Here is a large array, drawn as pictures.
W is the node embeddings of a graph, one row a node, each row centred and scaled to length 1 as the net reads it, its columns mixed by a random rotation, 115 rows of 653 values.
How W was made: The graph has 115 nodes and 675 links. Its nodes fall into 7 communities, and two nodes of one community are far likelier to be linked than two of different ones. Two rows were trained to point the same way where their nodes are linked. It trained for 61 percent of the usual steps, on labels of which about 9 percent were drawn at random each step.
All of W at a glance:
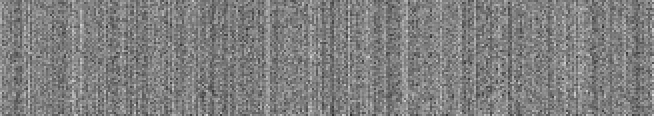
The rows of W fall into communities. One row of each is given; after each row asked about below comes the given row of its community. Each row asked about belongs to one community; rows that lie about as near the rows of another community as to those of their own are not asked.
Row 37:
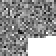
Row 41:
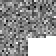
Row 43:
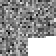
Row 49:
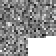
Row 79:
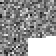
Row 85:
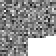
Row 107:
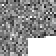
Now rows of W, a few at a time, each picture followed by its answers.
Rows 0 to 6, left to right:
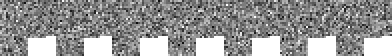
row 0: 79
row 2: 43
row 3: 41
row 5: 43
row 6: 107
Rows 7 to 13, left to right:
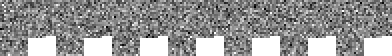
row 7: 43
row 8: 107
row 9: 37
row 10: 41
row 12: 41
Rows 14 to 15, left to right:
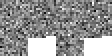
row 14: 37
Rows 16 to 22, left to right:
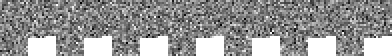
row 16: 43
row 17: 49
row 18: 37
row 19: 79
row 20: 49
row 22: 43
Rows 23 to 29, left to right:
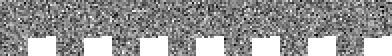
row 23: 49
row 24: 79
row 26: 41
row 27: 41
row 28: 37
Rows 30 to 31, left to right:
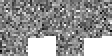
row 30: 43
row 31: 107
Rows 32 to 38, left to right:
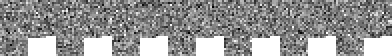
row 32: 79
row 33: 37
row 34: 43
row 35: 41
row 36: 37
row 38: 107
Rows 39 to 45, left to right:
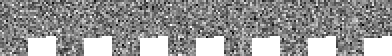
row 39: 41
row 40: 79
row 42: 107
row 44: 79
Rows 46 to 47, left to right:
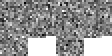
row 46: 49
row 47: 79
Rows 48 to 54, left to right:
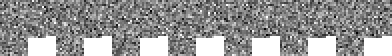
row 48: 107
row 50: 41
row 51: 107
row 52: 49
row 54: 37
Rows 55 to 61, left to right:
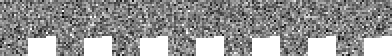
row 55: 37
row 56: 79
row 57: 79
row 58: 43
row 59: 41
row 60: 41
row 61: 43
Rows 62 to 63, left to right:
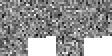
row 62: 37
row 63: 43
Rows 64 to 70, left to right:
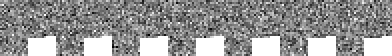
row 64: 107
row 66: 37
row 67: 79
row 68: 79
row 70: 85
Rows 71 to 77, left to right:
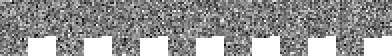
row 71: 37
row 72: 43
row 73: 41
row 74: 43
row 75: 37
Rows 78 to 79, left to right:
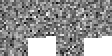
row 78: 41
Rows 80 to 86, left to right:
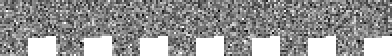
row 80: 43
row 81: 79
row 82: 79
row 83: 41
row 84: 49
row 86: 43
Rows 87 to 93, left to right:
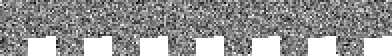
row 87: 107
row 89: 49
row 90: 107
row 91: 41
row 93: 79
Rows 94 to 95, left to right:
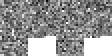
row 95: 43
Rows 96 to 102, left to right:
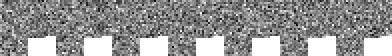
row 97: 43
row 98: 37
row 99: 49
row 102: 49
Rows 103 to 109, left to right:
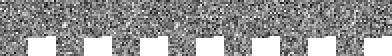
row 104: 49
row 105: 41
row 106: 49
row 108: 41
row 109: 43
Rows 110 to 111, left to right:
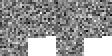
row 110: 37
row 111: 41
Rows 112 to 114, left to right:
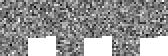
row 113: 49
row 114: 37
